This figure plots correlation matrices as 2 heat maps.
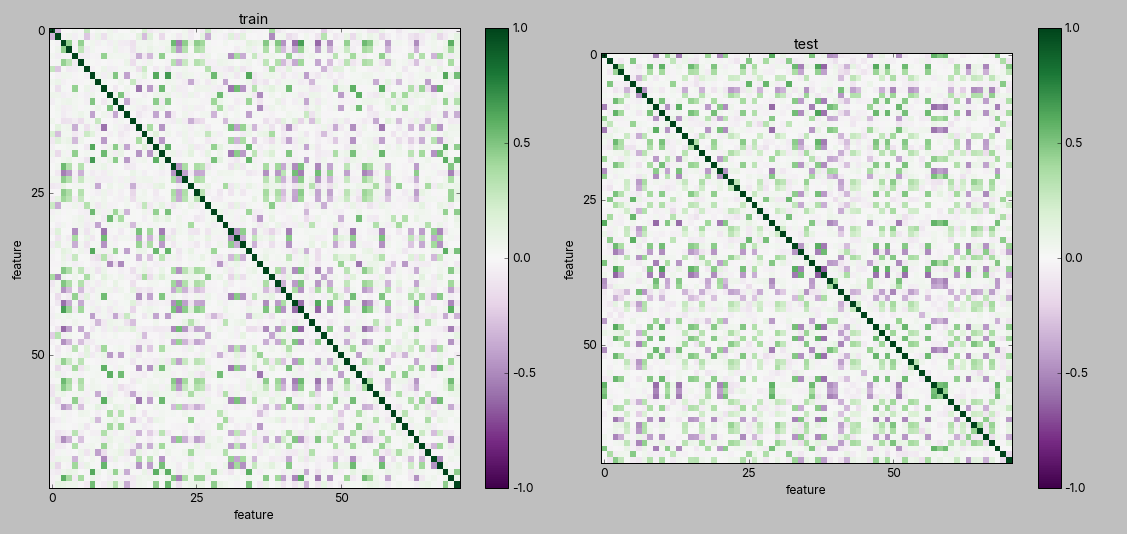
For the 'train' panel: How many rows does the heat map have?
71
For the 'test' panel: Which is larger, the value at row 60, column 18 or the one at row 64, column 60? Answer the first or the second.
the second
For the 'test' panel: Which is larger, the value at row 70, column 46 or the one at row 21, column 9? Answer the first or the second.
the first
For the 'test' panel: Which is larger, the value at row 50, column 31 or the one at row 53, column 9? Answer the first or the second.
the first
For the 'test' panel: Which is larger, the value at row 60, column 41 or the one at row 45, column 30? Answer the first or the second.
the second
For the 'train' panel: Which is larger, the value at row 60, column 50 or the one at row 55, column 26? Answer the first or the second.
the second
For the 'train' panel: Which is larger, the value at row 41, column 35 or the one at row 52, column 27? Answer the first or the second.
the first
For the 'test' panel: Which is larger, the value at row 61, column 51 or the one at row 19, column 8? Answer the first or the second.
the second
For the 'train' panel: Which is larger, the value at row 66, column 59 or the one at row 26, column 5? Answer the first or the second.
the second
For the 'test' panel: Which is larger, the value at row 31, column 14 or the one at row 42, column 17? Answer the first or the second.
the first
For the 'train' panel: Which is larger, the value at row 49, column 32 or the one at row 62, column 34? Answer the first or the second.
the first
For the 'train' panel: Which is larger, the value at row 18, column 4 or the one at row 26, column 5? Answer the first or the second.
the second
